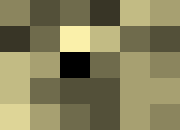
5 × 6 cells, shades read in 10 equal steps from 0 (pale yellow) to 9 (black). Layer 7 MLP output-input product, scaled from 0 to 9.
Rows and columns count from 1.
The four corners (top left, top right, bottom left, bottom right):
4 3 1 4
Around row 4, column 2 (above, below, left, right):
3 3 2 6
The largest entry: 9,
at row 3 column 3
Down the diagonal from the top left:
4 5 9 6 3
